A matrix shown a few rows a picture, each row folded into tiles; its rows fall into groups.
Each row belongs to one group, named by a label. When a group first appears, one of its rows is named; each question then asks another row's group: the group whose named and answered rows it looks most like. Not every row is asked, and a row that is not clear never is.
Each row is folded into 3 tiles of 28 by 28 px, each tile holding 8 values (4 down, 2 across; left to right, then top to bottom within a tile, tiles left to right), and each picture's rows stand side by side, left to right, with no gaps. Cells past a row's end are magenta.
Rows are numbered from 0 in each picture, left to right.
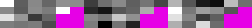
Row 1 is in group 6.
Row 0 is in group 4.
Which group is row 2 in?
4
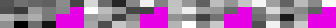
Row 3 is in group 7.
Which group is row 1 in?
4
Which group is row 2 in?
7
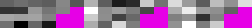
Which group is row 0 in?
6
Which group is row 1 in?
4
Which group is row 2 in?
7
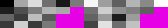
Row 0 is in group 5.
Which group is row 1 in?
7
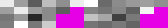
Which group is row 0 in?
7
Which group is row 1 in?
4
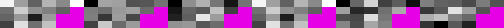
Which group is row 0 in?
7
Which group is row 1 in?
5
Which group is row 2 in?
5
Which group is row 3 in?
7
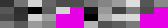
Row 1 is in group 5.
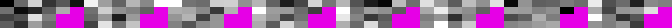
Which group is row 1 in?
7
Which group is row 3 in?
4
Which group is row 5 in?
7
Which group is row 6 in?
5
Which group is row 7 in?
4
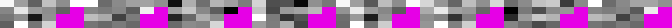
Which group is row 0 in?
7
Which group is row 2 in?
5
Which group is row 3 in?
4
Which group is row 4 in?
7
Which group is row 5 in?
7
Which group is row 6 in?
5
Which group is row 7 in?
4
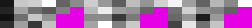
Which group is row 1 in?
7
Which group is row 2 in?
7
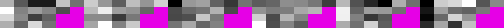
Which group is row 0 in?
4
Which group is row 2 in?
5
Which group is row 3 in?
6
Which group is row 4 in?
4
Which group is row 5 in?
5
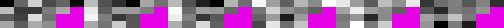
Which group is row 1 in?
4
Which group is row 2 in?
4
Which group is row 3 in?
7
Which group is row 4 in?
7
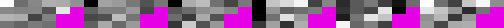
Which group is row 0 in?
4
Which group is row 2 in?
5
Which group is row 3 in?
5
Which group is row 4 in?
5
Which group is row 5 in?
4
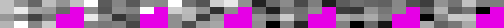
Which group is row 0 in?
7
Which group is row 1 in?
4
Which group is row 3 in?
6
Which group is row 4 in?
6
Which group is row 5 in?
5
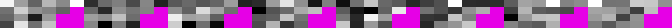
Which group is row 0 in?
7
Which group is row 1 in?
6
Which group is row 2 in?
6
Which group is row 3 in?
5
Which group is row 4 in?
6
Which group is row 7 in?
4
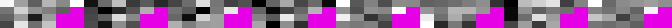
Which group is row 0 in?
7
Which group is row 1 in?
6
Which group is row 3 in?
6
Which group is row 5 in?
6
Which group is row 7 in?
4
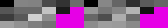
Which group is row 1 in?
5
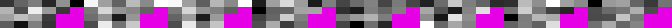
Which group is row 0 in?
6
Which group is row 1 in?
7
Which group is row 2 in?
7
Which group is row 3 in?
5
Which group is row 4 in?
6
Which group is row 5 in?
6
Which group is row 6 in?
5
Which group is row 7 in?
5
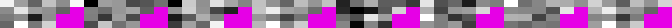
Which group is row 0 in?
7
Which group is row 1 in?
5
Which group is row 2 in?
5
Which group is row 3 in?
7
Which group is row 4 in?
6
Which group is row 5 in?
4
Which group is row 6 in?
4
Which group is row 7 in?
7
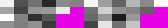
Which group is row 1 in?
7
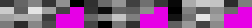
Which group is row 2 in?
5
